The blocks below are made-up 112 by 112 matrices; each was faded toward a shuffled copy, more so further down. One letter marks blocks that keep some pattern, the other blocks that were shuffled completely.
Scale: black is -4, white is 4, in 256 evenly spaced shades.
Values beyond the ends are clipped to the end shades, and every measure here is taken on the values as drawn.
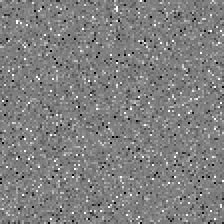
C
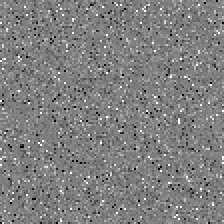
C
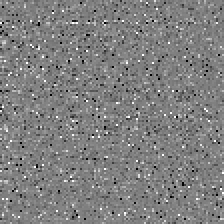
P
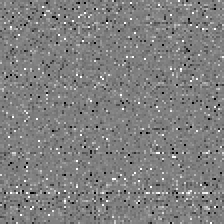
P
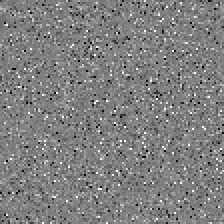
C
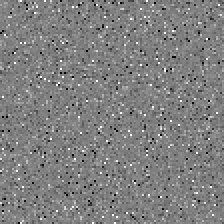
C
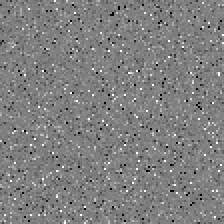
C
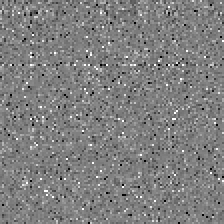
P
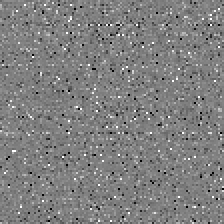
P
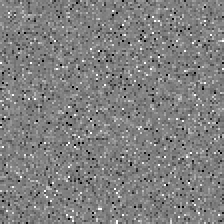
C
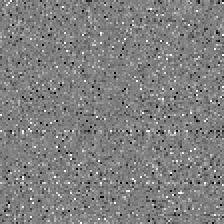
P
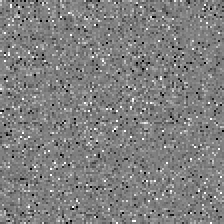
P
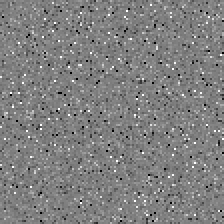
C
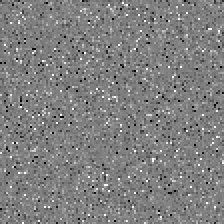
C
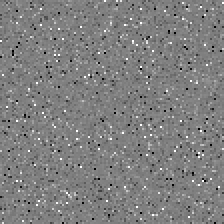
C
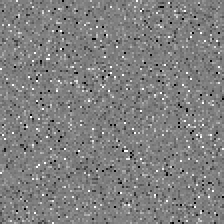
C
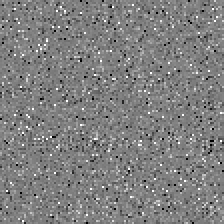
P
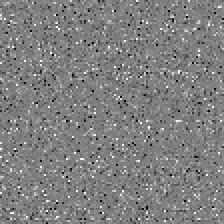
P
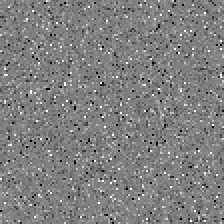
C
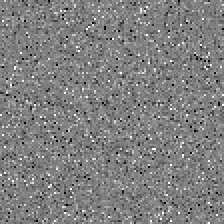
C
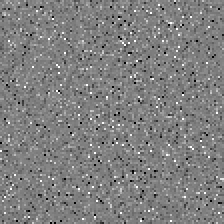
C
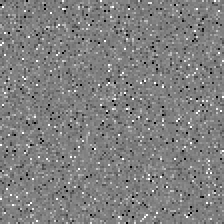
C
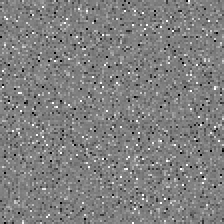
C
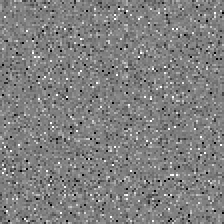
P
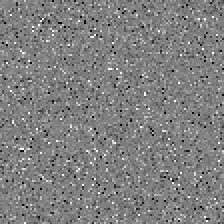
C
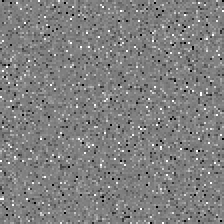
C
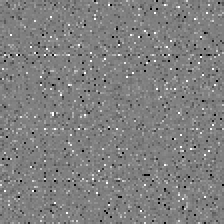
P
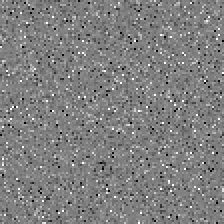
C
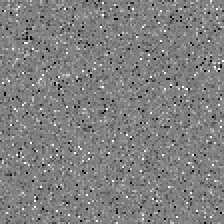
C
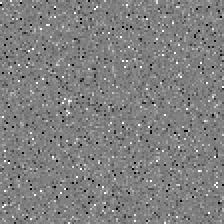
C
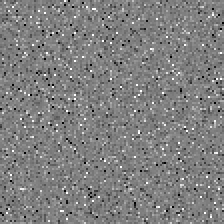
C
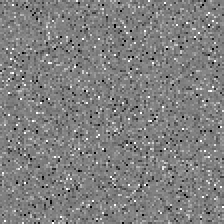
C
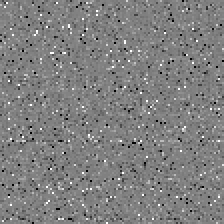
P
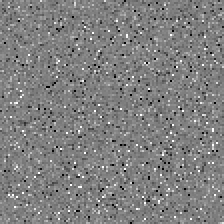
C
